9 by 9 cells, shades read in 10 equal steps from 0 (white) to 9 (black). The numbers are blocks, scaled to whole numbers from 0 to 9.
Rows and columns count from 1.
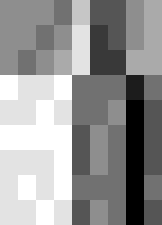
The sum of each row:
38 38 37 30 32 30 33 31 33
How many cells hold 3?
5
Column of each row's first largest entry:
6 6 6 8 8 8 8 8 8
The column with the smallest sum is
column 4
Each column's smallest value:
0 0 0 0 1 4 4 3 3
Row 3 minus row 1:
0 1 0 -2 -1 1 1 -1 0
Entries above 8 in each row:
0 0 0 0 1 1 1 1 1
